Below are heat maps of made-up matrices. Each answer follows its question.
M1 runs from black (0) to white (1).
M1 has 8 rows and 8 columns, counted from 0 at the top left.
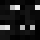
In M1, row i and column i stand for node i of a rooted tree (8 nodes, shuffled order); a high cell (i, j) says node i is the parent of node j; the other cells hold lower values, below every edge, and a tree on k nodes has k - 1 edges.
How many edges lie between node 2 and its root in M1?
2
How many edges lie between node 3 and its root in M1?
2
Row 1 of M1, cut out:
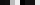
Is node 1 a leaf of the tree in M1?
no
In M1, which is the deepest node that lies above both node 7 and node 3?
1
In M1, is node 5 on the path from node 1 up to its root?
yes
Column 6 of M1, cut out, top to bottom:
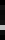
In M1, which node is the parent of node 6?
5
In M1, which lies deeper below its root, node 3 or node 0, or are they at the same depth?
node 3
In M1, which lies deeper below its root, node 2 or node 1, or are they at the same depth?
node 2
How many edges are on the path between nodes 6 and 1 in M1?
2
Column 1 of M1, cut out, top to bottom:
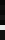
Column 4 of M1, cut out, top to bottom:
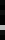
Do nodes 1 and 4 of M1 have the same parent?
yes
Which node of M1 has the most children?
5
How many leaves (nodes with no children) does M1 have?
6
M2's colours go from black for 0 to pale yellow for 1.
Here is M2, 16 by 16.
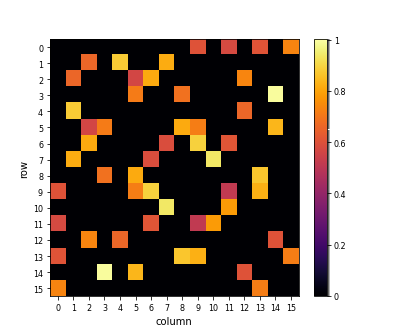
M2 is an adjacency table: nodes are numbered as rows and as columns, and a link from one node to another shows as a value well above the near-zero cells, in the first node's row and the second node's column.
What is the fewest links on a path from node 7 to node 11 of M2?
2
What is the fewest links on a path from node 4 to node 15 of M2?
6
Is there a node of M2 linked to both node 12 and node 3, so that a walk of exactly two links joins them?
yes
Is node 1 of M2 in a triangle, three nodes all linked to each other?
no
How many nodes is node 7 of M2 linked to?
3
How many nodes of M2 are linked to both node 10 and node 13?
0
